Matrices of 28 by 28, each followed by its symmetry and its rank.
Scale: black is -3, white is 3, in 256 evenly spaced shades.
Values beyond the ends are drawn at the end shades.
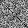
symmetric, full rank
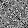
symmetric, full rank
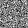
antisymmetric, full rank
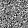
antisymmetric, full rank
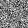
antisymmetric, full rank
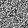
symmetric, full rank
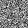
antisymmetric, full rank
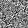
antisymmetric, full rank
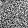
antisymmetric, full rank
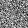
antisymmetric, full rank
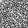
symmetric, full rank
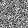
symmetric, full rank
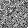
symmetric, full rank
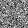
antisymmetric, full rank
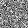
symmetric, full rank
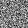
antisymmetric, full rank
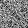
symmetric, full rank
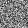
antisymmetric, full rank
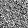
antisymmetric, full rank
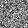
symmetric, full rank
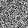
symmetric, full rank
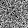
symmetric, full rank
